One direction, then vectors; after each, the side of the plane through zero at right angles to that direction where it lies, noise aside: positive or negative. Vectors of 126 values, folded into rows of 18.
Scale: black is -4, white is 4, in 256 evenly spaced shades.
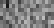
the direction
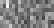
negative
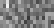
negative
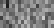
positive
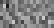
positive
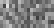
negative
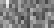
negative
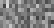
negative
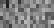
positive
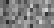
positive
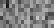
positive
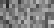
positive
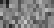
positive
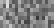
negative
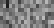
positive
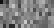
positive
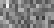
negative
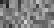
positive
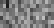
positive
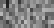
positive
